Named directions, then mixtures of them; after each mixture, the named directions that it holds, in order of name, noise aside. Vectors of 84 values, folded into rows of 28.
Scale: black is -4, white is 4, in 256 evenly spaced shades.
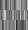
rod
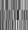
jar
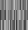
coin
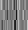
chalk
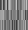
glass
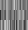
coin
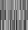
coin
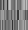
glass, jar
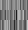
chalk, coin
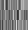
jar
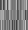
glass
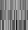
coin, rod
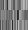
glass, jar
